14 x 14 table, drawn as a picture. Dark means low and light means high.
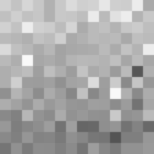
Slope: up to the top. Histogram: bell-shaped. Roughest part: middle right. Stripes: none.
